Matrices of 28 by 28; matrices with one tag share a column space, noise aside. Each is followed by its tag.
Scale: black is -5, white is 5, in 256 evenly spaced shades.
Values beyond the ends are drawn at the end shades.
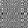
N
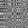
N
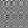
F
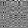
F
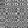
N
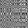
N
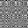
F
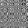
N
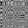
F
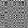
F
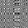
N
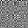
F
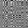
F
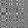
N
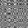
N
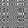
N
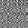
N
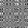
N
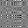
F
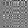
F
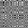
F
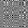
F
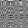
F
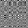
F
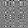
F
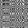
N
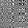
N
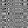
N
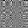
F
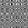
N
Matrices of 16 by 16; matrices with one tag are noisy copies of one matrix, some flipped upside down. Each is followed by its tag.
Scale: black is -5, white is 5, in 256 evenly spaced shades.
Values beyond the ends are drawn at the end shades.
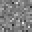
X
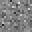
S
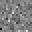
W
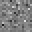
S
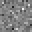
X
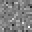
X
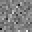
W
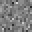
X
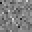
W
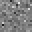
S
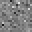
S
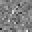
W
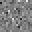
W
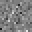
W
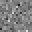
W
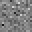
S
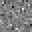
X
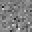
S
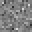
X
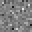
X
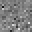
S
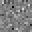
X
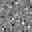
X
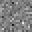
X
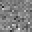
S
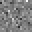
W
